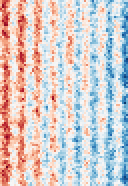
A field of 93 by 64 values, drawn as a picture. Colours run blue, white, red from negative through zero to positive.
The values follow a bell shape. The field climbs toward the left. Streaks run downward. Upright stripes repeat 8 times across the table.
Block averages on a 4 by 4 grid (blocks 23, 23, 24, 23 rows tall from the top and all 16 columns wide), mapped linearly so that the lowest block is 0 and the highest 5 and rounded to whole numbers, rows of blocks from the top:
5321 | 5320 | 5311 | 5310
